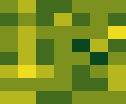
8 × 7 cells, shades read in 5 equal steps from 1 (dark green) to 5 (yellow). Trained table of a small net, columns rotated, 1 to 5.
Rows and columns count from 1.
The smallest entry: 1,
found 2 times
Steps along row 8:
same down same up same same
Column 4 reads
2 4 3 3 3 3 3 2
